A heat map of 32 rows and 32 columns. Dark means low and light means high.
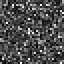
Stripes: none. Grain: fine. Slope: none. Mirror symmetry: none. Histogram: skewed, a long tail of high values. Seam: none. Average level on the scale: 30%.
